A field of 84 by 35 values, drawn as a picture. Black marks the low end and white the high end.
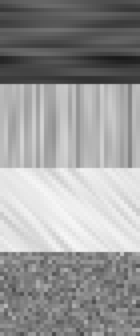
It is made of 4 by 1 panels. Panel 1,1: low, streaked across. Panel 2,1: high, streaked downward. Panel 3,1: very high, slanting down to the right, faint in contrast. Panel 4,1: middling, fine-grained.
